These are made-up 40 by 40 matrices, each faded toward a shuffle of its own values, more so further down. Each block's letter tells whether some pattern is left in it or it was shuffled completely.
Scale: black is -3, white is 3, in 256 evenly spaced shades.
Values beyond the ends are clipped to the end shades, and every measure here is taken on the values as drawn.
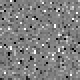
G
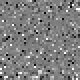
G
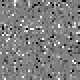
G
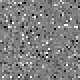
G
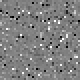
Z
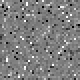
Z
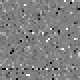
G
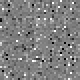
G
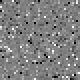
Z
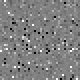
G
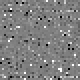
G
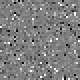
Z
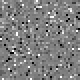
Z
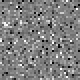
G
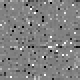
G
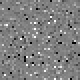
Z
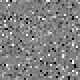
G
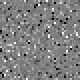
Z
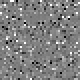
G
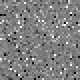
Z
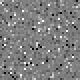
Z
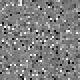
G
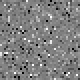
Z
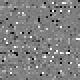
G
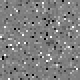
Z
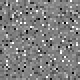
Z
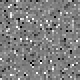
Z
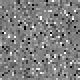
Z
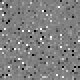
Z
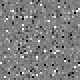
G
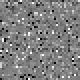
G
